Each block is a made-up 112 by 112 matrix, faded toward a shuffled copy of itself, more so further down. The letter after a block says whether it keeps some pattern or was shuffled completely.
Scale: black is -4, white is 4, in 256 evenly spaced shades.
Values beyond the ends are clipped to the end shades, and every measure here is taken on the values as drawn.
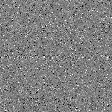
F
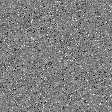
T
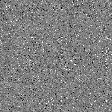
F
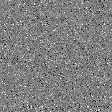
F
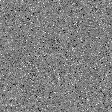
T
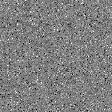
F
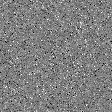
T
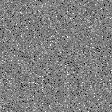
F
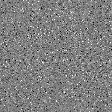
F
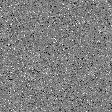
T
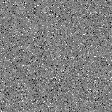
F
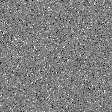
T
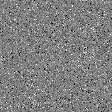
F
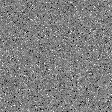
T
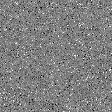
F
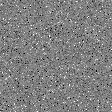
T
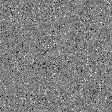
F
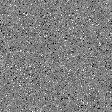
F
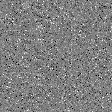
F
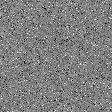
T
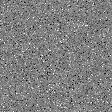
T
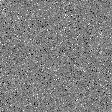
T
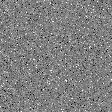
T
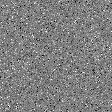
T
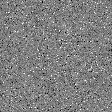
T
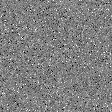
T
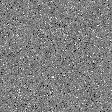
T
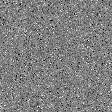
T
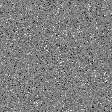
T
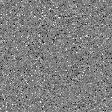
F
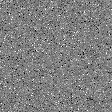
T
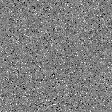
F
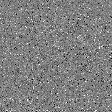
F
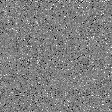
F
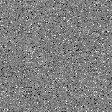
F
